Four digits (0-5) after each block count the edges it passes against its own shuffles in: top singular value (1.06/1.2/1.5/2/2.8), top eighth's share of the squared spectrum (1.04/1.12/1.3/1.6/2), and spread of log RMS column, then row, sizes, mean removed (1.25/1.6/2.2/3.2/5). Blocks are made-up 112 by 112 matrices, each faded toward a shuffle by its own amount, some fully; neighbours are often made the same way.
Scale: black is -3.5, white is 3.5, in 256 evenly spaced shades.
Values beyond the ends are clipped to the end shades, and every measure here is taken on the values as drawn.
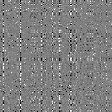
5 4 3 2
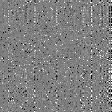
5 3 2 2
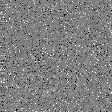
3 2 1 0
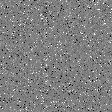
2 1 0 0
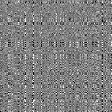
5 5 4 3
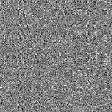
4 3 2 2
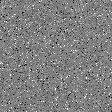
0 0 0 0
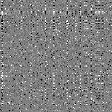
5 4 3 2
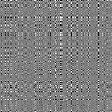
5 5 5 4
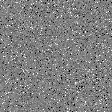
3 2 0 0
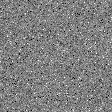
0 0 0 0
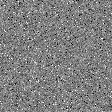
0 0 0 0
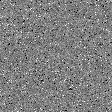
0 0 0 0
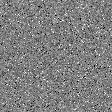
0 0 0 0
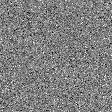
0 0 0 0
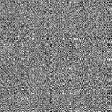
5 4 3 3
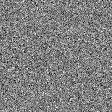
2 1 0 0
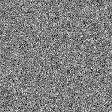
3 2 0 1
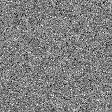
2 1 0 0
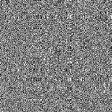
4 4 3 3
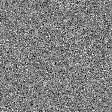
2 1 0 0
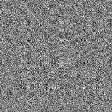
4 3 2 2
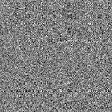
4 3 2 2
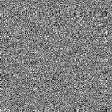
4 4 2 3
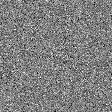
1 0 0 0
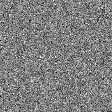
2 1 0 0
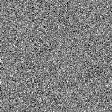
3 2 1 1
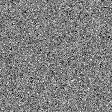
1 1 0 0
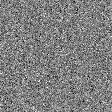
1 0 0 0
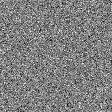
2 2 0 0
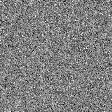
2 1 0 0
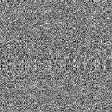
4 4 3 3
